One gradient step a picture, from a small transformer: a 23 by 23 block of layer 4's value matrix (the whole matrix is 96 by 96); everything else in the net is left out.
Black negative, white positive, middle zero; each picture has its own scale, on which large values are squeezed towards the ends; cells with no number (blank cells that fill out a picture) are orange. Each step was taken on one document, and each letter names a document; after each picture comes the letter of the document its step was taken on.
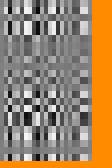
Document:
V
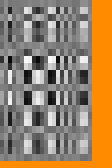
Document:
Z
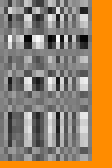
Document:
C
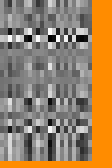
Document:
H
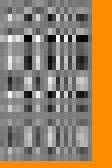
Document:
H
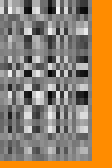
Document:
C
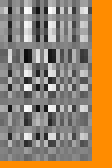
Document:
V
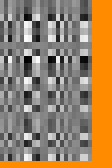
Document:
Z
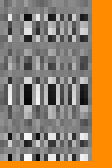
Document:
Z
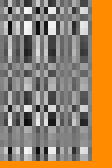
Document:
V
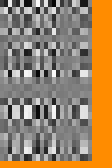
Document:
V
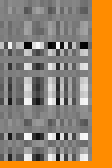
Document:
Z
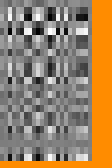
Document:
H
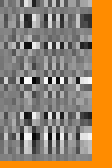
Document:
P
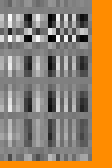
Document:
H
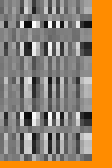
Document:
P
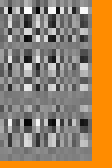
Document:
V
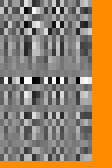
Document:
P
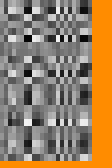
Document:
C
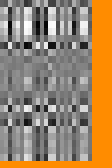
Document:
V
